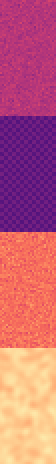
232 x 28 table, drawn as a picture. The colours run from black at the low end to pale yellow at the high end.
The table splits into 4 rows of 1 panel. Panel 1,1: middling, fine-grained, faint in contrast. Panel 2,1: low, checkered, faint in contrast. Panel 3,1: high, fine-grained, faint in contrast. Panel 4,1: very high, blotchy, faint in contrast.
